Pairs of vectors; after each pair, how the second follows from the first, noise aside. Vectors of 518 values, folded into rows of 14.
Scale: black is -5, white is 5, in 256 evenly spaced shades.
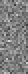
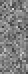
shuffled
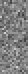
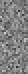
sign-scrambled
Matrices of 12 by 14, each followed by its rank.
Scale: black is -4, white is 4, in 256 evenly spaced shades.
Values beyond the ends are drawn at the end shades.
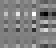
one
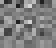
two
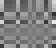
one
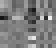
two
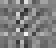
two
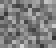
full rank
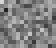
full rank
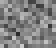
full rank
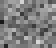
full rank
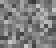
full rank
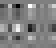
one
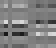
one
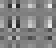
one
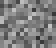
full rank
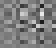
two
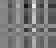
one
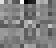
two
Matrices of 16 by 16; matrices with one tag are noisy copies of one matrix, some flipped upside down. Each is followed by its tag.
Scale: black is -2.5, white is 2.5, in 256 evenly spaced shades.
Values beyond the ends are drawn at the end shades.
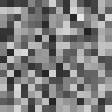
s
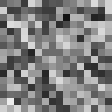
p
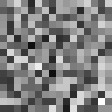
s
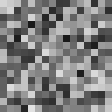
p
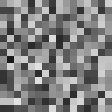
s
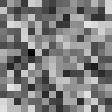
p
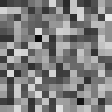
s
